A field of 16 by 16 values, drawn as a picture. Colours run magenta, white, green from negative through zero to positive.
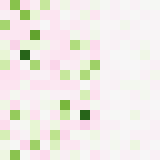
Stripes: none. Mirror symmetry: none. Slope: none. Seam: vertical, 60% of the way across, the right part calmer.
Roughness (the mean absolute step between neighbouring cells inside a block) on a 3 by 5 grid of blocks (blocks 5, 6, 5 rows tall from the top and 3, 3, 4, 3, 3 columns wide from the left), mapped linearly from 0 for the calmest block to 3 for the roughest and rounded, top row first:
3 2 1 0 0 / 2 1 2 0 0 / 2 2 2 0 0
